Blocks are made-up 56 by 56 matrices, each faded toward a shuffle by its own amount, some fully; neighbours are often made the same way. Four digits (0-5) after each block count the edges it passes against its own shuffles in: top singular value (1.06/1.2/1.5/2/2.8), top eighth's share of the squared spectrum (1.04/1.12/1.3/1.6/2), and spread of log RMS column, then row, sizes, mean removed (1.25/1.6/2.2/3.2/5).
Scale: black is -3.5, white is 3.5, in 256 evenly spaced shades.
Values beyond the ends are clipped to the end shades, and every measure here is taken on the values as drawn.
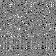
3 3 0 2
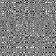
4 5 2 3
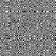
4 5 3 3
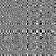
5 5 3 3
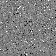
1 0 0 0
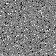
1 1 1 0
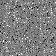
2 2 0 0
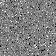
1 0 0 0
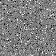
1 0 1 0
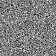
0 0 0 0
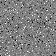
1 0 0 0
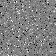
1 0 0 0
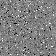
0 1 0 0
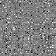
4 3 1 2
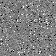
2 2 0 1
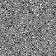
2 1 0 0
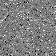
0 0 0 0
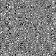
3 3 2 2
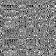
4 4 2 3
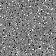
1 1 0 0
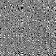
4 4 2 2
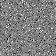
1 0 0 0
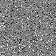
2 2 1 1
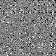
3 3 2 2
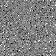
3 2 1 0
